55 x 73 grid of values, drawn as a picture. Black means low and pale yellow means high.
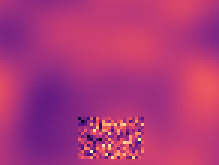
Odd patch: rougher, in the bottom middle. Mirror symmetry: none. Roughest part: bottom middle. Average level on the scale: 50%. Histogram: heavy tails on both sides.
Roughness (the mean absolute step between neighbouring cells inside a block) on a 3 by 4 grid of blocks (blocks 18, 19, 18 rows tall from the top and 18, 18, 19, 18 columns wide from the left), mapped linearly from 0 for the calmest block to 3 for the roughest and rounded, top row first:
0000 / 0000 / 0330
